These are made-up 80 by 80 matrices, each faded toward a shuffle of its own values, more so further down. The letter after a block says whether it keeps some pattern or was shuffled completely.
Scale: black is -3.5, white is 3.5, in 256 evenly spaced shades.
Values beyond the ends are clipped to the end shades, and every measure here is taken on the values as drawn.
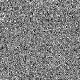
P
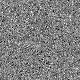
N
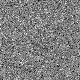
N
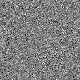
P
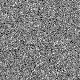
N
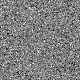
N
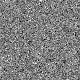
N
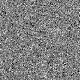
P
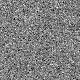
N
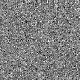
P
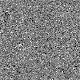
P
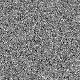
N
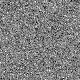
N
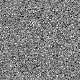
P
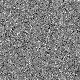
N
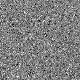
P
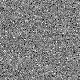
P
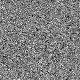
N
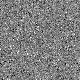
N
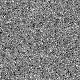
N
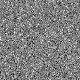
P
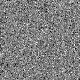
P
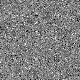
P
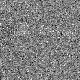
P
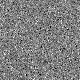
N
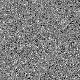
P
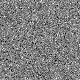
N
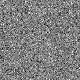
P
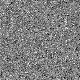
P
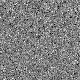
P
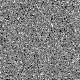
P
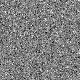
N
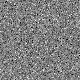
N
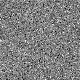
P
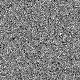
N
